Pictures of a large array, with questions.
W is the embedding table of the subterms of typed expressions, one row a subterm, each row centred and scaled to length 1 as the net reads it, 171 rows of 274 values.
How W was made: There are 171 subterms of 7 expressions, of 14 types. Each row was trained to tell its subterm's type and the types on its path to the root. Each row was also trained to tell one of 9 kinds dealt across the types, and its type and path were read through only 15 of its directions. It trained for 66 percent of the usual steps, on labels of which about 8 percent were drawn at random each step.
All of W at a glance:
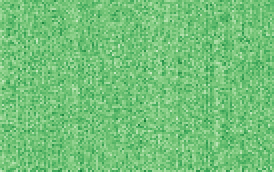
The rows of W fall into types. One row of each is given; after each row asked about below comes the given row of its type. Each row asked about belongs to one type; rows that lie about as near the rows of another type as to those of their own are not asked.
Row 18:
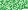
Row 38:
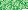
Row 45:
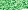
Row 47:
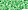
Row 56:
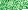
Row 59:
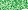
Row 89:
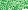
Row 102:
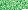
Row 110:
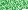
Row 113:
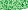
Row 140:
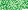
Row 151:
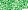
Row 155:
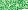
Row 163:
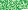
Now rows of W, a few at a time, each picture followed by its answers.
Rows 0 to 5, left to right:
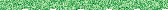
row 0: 18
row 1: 89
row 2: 56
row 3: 45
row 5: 89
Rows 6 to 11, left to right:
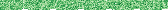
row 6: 18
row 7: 151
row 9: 38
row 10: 163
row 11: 89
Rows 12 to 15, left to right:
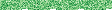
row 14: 18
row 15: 110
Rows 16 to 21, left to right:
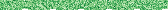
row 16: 89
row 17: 113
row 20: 113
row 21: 163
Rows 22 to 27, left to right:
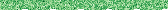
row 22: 155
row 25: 47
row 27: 47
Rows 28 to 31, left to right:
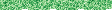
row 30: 89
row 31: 59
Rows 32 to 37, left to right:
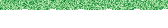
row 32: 18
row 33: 140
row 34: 140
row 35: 45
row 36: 110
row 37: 59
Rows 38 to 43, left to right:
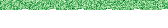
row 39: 102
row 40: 38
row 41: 110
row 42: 110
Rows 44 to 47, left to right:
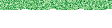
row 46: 45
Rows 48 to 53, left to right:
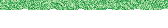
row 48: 45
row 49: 38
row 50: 89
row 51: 110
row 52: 113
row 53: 45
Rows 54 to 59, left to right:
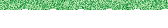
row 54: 151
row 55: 45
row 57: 113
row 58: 59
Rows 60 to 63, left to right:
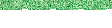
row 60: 89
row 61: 89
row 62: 18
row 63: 18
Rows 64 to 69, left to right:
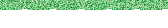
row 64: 18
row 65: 113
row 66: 47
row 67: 47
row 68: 18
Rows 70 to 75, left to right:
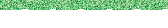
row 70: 38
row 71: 59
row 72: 102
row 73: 89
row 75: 47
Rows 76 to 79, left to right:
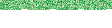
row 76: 163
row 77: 155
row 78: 59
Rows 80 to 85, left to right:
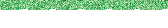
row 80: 140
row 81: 56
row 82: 56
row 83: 59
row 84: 113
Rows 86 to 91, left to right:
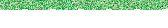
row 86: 47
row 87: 18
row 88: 110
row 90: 47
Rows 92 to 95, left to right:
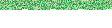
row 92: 110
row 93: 38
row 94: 110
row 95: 45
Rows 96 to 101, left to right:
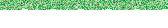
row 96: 110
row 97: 47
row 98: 163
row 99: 59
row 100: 18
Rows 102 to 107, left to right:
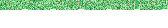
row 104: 59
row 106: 151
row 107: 47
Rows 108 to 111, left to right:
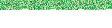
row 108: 163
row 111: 140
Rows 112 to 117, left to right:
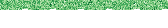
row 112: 151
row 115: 56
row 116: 163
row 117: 102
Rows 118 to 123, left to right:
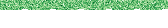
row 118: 59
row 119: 110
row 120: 45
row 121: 45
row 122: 110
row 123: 59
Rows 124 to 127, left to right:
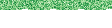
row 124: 113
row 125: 113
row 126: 155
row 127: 89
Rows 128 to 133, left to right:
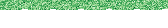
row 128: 163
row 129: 38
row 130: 113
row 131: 113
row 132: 38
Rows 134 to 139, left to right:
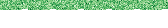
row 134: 163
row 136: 102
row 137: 155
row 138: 140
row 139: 18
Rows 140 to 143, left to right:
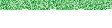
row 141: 89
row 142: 102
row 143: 47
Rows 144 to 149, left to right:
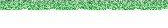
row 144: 113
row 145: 140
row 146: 140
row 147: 110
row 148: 110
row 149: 59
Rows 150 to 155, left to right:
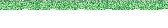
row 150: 113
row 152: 163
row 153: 155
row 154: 59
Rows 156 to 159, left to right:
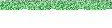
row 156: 140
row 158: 47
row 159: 18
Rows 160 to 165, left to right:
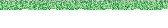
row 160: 89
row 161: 47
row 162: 59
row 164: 102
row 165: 89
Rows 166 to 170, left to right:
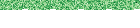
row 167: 113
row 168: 140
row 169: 47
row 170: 163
